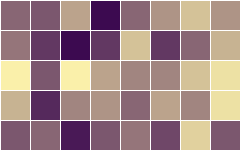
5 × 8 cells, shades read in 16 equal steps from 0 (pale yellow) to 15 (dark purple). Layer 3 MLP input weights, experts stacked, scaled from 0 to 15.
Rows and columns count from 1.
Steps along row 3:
up down up up same down down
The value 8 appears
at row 2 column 1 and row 5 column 5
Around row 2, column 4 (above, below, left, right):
15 5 15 3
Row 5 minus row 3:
10 -1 14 5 1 4 -1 9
